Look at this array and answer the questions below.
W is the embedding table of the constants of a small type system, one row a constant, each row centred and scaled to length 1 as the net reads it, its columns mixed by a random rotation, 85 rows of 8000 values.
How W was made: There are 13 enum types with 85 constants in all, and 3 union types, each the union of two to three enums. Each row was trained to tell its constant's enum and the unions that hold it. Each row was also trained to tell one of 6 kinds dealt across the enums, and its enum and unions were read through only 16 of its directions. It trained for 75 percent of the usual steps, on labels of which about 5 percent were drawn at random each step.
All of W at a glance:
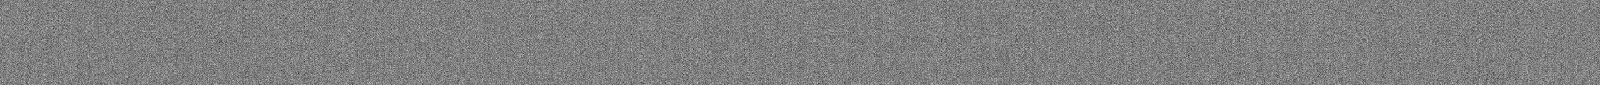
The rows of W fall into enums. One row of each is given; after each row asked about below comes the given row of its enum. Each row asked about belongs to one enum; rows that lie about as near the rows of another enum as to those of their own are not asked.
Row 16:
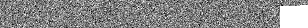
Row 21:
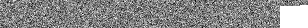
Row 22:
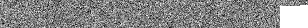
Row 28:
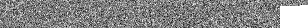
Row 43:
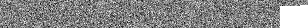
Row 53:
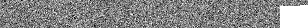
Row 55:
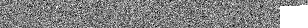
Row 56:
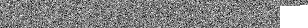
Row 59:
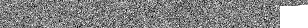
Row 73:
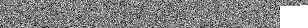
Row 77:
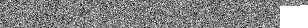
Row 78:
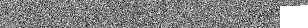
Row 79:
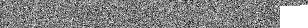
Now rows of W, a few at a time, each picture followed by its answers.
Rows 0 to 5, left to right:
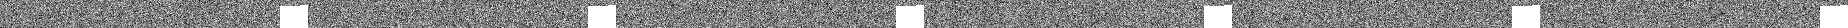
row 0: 77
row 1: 79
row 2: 79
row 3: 56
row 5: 73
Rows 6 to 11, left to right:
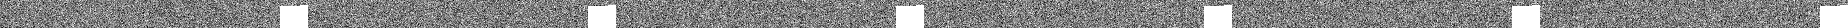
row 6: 77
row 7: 59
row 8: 77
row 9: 56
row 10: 78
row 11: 78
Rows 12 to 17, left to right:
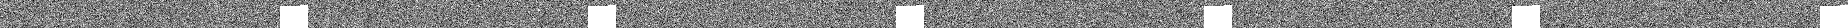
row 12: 59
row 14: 43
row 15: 16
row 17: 59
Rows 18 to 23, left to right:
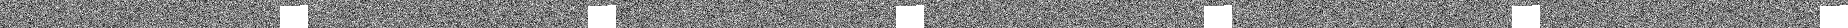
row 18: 21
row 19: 28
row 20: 16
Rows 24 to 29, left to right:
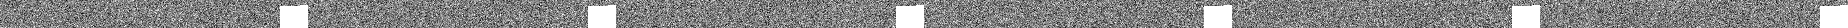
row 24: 53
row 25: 56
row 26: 59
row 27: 28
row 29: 55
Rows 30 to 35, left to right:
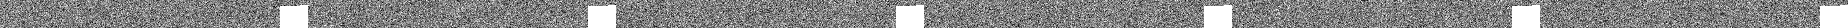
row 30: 78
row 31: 73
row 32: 59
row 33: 53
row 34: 78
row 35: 43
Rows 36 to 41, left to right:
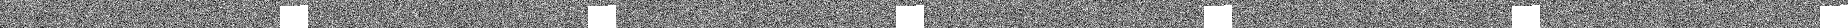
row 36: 77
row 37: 56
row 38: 21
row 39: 79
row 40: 78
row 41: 79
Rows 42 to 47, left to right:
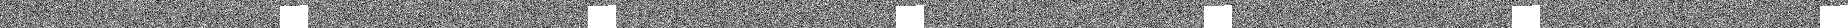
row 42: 55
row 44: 55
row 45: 73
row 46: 55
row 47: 53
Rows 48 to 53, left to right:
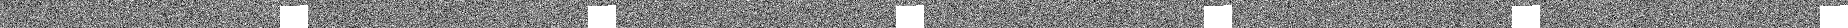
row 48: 21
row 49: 21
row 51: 55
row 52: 43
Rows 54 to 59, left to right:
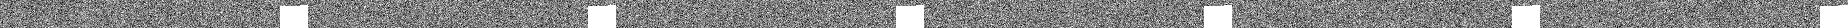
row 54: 56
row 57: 78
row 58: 43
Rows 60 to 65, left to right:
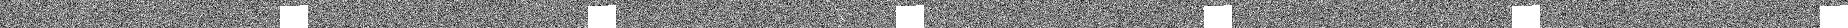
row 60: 16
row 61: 59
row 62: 21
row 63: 55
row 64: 79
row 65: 53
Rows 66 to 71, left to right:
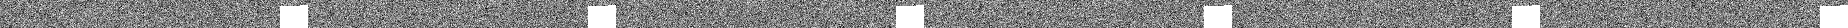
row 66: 77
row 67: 53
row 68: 55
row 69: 53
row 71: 56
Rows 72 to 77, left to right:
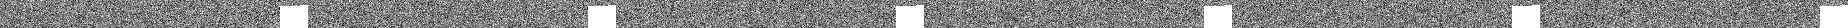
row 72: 73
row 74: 59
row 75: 79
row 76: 56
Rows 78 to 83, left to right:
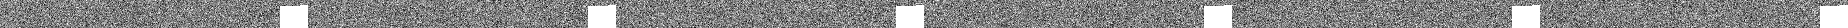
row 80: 78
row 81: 28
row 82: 16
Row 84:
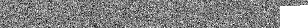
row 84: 53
